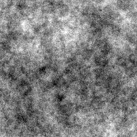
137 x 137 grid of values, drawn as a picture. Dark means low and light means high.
Stripes: none. Odd rows or columns: none. Ninth with the highest average: top middle. Average level on the scale: 50%. Mirror symmetry: none.
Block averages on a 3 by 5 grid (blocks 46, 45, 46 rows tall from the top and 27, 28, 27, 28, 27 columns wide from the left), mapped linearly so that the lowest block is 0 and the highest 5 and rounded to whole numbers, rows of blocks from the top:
34524 | 11101 | 11122
